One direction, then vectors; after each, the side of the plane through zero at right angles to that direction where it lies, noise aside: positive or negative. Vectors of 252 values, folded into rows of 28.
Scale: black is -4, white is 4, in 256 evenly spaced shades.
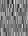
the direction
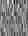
negative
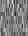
negative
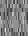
negative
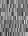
positive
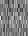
positive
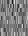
positive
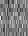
positive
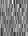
negative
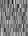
positive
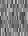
positive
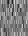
positive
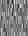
positive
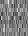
negative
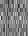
positive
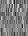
negative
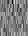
positive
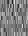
positive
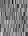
positive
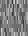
positive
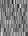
positive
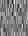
positive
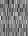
positive
